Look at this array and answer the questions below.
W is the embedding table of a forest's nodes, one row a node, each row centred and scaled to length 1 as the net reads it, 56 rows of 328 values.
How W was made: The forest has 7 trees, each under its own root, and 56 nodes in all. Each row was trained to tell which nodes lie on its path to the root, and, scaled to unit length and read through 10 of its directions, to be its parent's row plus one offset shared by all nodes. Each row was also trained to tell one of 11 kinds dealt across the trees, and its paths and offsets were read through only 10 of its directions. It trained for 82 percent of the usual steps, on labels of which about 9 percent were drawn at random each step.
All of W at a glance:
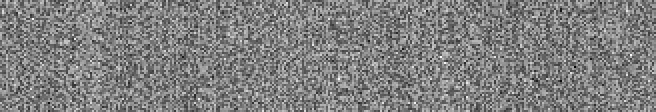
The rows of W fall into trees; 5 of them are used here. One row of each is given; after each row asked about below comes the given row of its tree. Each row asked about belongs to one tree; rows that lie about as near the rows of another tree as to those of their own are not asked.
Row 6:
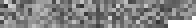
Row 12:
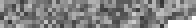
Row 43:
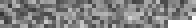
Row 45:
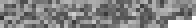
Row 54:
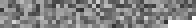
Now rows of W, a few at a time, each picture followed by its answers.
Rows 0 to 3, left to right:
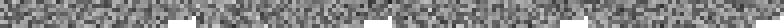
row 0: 43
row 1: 54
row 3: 12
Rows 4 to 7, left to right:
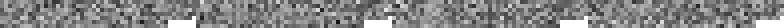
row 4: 54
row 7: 6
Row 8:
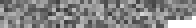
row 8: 12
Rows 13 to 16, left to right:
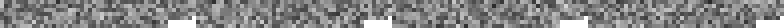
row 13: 12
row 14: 6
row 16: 6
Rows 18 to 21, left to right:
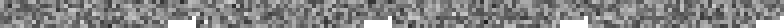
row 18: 12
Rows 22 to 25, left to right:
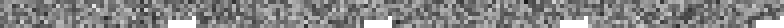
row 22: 54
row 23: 43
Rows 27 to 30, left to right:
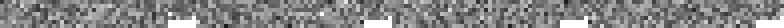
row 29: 54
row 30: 6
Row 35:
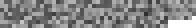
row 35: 43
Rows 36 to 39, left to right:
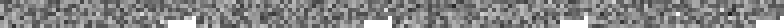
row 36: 12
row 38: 54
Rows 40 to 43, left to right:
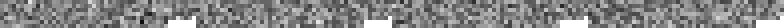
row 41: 54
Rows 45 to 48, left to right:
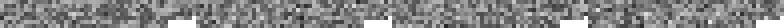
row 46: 6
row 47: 12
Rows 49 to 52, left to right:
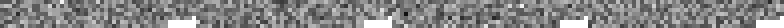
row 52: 54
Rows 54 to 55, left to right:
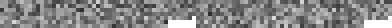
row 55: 54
